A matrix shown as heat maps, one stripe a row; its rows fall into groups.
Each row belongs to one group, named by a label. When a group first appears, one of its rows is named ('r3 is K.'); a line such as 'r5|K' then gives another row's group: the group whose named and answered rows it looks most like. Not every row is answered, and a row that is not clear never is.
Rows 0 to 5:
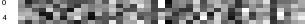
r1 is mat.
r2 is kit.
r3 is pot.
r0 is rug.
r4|pot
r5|rug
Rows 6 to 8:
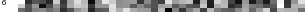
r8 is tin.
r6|pot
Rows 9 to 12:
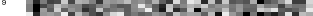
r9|pot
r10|rug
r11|rug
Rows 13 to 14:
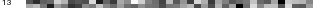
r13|tin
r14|kit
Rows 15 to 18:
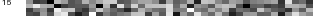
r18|tin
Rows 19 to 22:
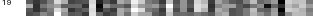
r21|tin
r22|tin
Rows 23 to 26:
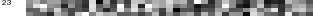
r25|tin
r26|kit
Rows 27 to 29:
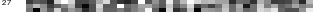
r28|rug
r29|rug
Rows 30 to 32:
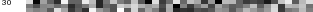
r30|pot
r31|tin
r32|tin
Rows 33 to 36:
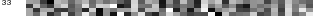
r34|kit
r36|pot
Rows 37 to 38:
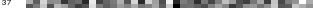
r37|mat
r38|tin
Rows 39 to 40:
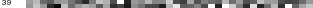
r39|rug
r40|pot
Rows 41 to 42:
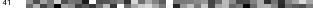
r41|mat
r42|rug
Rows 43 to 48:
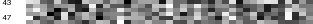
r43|kit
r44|mat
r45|mat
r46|pot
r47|pot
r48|rug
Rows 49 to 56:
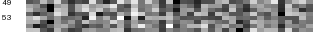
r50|kit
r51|kit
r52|tin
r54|kit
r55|rug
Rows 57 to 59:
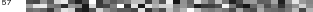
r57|tin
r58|mat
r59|rug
